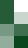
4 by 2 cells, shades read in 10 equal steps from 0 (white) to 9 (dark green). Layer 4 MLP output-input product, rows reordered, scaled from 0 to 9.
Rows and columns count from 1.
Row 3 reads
5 7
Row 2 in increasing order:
2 8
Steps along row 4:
up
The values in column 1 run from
4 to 8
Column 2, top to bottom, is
0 2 7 9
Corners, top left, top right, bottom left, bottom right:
8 0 4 9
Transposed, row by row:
8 8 5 4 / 0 2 7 9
